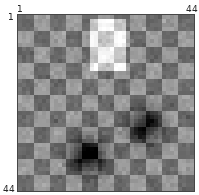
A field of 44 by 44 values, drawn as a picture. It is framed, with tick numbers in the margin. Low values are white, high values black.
On average the colour sits 50% of the way up the scale. There are two bumps. The ninth with the highest average is the bottom middle. The ninth with the lowest average is the top middle. An odd patch, lower than its surroundings, sits in the top middle.
